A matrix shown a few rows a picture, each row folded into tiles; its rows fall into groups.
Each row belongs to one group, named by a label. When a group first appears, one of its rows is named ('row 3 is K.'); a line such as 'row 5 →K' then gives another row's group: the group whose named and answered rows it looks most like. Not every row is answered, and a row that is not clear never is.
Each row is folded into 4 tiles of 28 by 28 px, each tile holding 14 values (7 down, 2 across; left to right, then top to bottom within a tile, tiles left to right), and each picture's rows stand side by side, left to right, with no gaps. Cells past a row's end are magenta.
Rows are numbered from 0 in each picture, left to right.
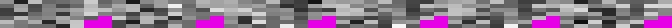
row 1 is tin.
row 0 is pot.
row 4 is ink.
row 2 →ink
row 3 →ink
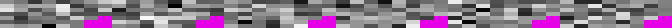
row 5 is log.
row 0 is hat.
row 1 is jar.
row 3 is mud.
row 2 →hat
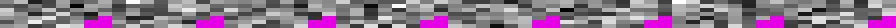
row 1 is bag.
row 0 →mud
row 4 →hat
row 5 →jar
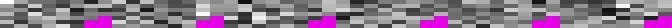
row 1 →pot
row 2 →tin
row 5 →mud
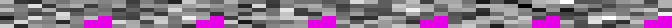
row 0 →log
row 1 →jar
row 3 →bag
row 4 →hat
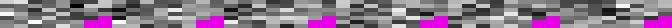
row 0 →mud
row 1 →pot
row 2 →jar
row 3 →jar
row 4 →jar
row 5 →mud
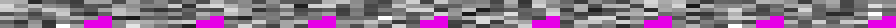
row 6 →hat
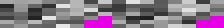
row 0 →bag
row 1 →bag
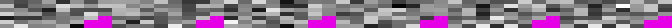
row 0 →ink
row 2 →pot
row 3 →pot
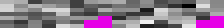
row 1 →pot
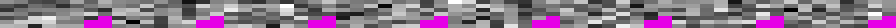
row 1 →ink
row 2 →hat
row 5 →mud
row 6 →ink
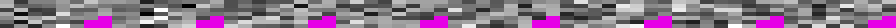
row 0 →tin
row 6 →hat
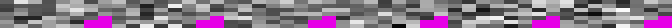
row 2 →tin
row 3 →pot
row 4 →tin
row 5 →hat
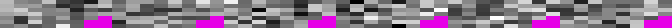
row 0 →ink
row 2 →pot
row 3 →tin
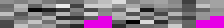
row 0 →tin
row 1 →tin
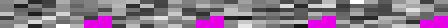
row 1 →jar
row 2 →ink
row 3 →bag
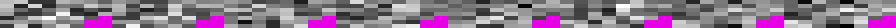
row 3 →bag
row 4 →mud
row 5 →jar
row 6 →pot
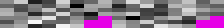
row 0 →mud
